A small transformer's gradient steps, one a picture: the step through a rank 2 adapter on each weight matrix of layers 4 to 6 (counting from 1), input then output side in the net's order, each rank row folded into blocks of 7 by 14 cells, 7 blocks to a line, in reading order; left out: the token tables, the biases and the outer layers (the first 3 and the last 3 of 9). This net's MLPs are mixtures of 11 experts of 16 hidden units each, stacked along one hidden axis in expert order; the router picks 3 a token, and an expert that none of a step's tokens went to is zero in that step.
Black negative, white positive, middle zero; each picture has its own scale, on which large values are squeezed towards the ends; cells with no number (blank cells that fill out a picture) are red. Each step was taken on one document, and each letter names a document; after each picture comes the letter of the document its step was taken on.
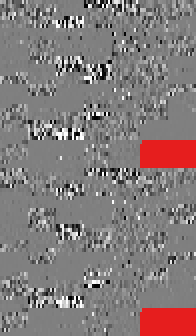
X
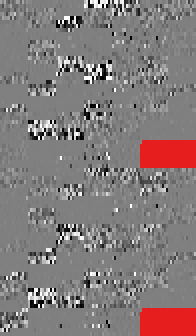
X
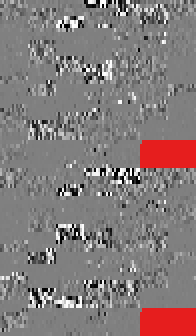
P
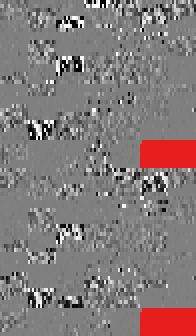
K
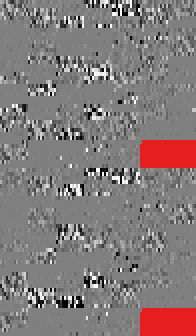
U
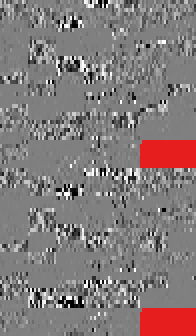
P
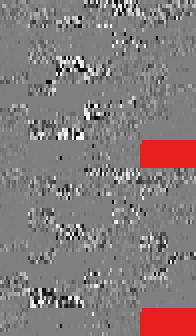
X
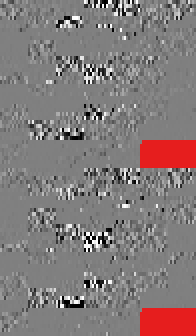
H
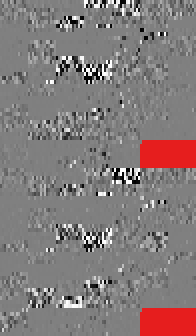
K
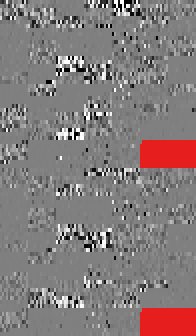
X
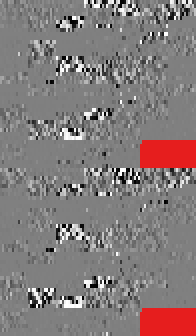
K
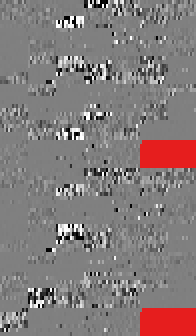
X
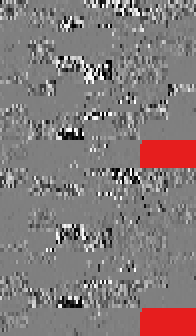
P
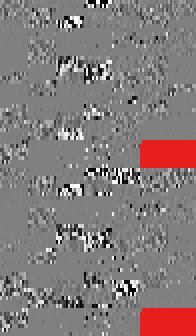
U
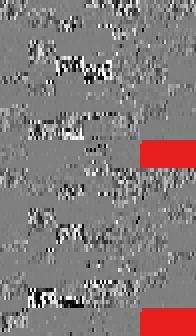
P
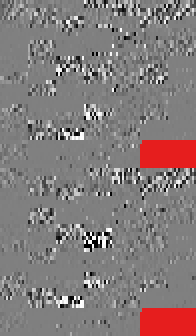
H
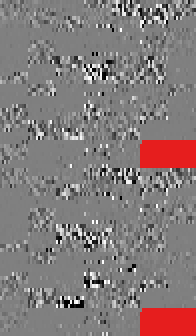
U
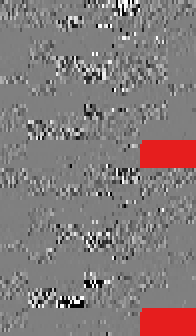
H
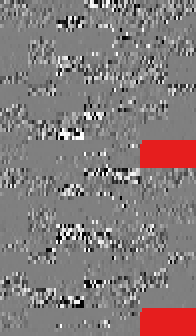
H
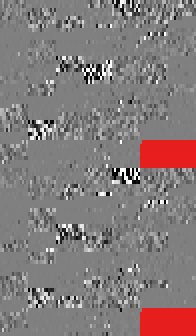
K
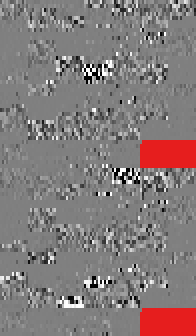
K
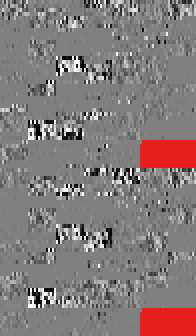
P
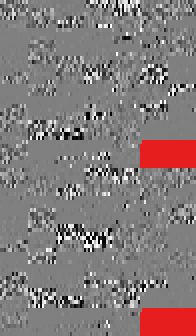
H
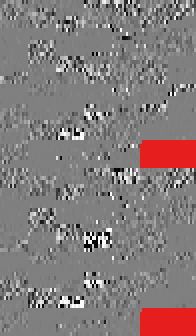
H
